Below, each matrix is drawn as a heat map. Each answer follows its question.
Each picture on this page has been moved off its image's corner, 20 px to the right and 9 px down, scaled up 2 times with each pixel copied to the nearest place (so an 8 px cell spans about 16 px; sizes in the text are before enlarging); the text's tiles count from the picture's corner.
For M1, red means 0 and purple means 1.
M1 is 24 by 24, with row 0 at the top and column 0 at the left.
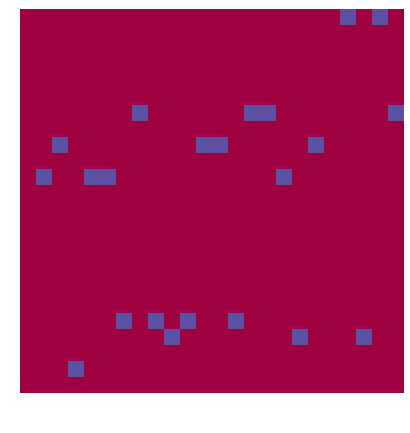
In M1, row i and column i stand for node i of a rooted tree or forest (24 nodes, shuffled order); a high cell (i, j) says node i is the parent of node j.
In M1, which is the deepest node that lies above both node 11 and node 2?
8
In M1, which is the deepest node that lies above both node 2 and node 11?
8
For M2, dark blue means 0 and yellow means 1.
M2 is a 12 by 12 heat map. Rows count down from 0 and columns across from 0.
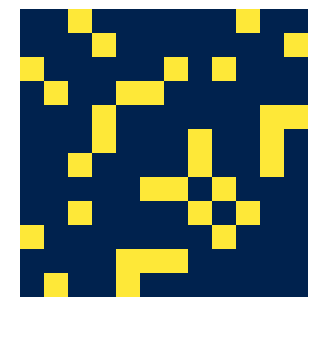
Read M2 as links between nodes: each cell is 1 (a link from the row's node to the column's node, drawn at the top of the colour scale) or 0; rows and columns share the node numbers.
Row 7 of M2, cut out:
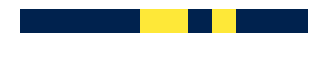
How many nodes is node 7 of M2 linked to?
3
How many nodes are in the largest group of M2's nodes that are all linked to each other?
2
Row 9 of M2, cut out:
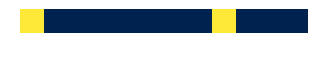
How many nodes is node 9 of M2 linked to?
2
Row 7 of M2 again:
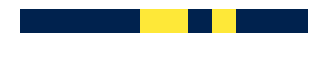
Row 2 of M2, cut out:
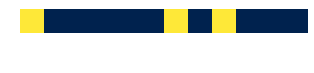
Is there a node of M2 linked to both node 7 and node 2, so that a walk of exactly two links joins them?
yes
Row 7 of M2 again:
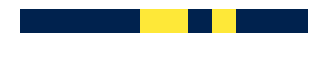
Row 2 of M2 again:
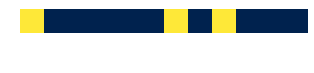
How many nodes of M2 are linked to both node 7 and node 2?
2
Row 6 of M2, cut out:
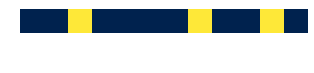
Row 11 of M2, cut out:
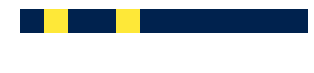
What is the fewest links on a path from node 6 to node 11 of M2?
3
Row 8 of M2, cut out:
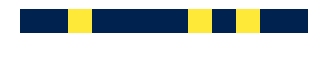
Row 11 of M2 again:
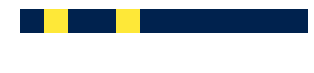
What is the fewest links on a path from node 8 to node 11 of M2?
5
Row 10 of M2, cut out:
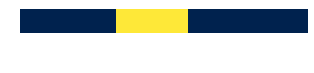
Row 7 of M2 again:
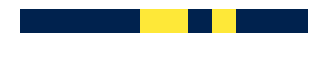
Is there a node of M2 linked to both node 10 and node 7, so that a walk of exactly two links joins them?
yes
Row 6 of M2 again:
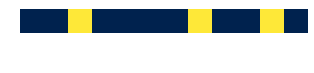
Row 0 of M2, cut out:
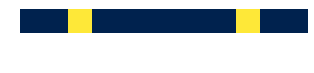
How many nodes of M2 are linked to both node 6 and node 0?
1
